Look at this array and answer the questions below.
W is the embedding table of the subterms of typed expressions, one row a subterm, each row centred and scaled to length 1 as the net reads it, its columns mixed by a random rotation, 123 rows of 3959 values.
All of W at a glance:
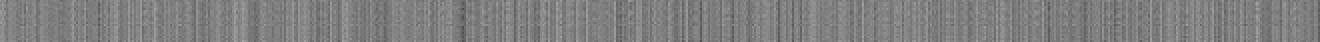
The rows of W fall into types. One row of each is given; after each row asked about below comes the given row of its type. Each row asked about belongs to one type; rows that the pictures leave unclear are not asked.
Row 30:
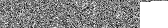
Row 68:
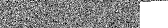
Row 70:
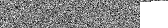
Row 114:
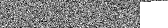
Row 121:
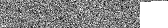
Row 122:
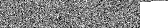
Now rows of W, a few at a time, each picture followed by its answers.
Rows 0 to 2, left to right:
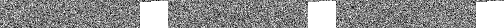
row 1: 70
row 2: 70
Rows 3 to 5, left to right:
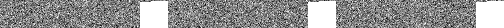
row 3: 122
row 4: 30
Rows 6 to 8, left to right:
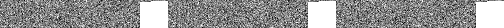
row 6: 122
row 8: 122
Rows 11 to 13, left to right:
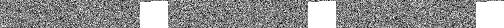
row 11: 121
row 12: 68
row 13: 122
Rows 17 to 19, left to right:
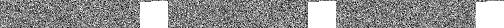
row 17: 121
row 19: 121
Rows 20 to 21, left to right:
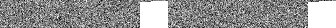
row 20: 122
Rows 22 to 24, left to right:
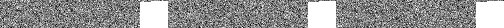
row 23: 30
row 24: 121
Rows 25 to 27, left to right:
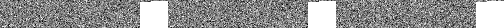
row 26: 114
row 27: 122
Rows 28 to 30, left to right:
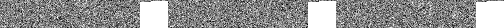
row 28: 122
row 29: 114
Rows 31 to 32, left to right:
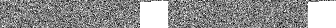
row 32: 68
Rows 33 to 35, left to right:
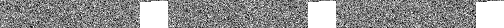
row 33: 121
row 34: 121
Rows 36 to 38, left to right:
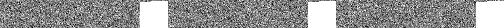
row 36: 121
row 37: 121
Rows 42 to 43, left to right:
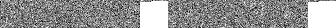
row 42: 70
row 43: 30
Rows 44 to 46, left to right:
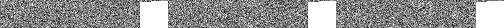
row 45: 122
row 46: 30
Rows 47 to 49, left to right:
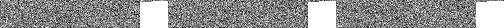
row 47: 70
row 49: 121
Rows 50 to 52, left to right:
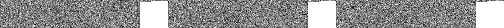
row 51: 70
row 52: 70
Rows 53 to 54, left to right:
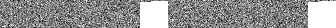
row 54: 68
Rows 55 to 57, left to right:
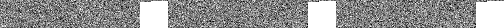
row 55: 121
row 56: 114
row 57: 114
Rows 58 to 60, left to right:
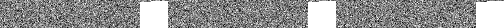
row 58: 122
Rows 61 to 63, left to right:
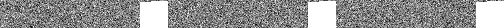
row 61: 121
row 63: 68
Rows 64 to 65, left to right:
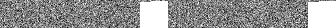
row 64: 122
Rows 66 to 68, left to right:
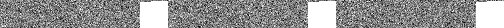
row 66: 121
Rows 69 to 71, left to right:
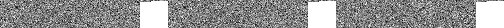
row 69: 70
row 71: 30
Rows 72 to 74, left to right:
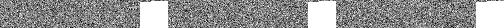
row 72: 30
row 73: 121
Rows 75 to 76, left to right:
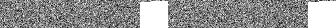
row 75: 122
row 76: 68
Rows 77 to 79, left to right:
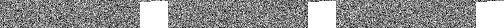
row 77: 122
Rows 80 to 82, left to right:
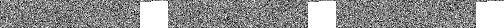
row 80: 70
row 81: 122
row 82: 114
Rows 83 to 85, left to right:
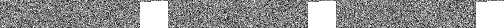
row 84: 122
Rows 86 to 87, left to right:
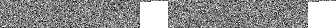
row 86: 114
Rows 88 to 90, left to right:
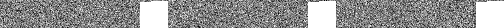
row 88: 121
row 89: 68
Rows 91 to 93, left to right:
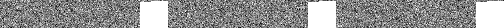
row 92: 30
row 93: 121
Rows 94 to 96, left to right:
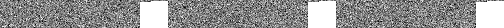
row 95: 70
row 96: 114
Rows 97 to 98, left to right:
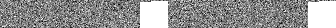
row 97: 114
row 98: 68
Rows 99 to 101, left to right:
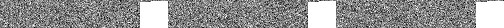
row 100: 122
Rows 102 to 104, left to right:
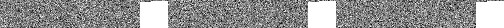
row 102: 121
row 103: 68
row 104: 114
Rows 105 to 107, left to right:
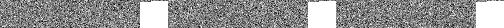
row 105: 114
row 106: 30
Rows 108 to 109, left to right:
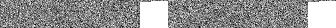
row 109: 70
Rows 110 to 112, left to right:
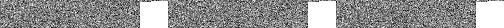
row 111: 114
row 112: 70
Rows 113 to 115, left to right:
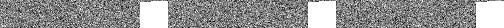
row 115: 122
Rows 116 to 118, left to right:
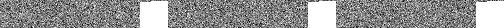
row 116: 30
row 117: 30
